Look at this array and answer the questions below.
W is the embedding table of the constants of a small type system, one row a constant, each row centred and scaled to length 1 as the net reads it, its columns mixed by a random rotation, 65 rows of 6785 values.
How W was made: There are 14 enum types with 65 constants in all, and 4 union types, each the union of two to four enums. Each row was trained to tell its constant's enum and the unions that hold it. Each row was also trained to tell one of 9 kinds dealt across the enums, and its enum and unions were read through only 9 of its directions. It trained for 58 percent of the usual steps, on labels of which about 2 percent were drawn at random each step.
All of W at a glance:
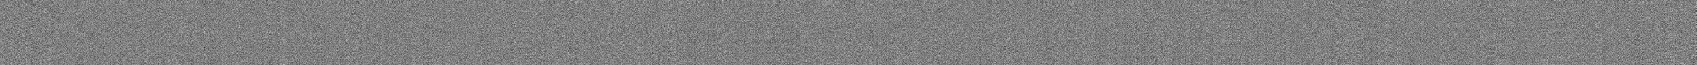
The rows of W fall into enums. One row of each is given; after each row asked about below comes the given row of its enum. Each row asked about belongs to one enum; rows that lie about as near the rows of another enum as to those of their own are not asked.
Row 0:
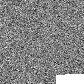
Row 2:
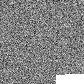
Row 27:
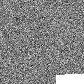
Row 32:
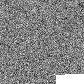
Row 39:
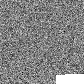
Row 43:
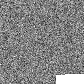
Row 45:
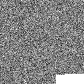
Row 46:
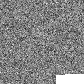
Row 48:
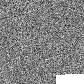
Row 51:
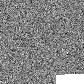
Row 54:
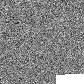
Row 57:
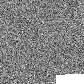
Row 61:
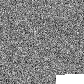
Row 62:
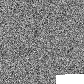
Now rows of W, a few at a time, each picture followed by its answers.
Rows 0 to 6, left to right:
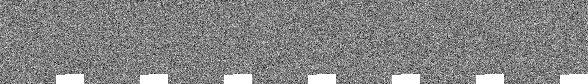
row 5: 62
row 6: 48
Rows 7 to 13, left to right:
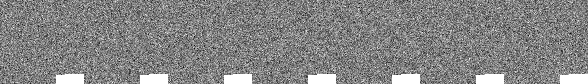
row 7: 45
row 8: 0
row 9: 2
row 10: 46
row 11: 54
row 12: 48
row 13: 51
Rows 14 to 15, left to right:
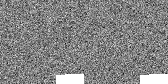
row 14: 32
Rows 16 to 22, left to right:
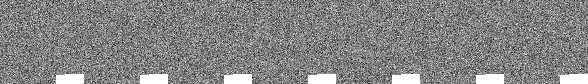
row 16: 2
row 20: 46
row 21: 39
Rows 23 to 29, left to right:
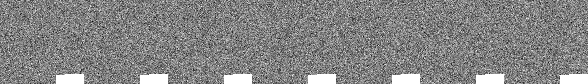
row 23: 2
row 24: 57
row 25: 62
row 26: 62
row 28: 54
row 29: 43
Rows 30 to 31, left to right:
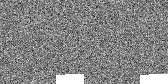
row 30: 39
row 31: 54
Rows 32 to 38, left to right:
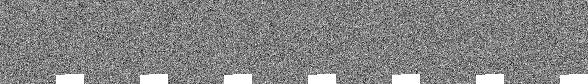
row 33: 51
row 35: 51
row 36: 2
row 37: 54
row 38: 45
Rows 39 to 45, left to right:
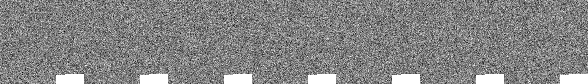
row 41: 48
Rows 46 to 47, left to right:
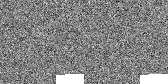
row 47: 62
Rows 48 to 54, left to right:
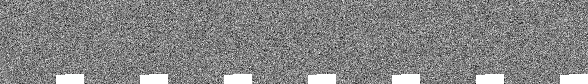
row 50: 62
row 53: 48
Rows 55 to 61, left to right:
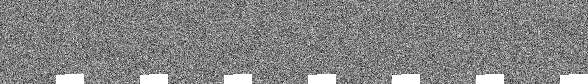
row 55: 51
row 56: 39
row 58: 39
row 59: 43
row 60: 2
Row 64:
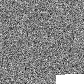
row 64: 39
